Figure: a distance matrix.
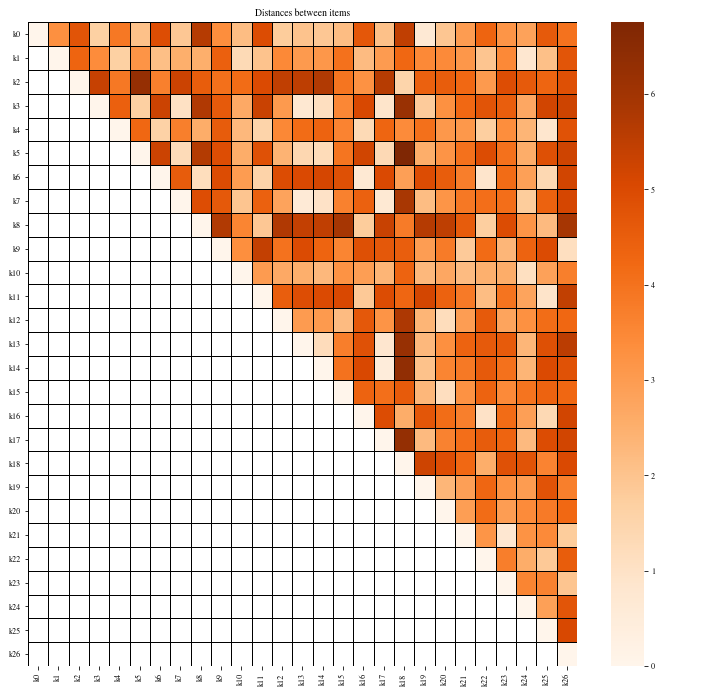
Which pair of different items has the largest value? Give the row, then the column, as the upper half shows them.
k5, k18
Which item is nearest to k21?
k23
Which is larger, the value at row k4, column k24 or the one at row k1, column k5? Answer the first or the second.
the second
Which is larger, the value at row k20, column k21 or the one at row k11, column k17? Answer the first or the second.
the second
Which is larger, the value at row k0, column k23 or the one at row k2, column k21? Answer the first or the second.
the second
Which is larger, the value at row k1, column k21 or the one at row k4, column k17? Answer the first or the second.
the second
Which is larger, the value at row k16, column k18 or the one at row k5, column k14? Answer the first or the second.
the first
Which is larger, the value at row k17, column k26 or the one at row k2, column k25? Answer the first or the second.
the first
